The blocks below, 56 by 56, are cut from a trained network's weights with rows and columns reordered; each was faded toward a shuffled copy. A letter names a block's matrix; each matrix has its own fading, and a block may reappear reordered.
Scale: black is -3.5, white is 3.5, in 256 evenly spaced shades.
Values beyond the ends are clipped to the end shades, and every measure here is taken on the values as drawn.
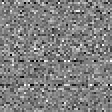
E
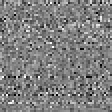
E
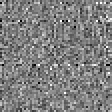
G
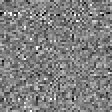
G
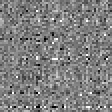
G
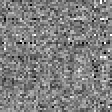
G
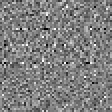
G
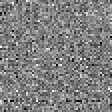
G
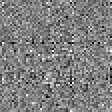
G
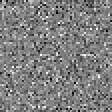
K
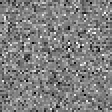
K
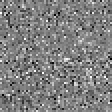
K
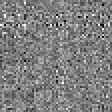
G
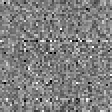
G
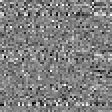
E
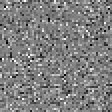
K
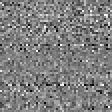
E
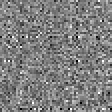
G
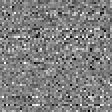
E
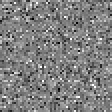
K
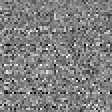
E
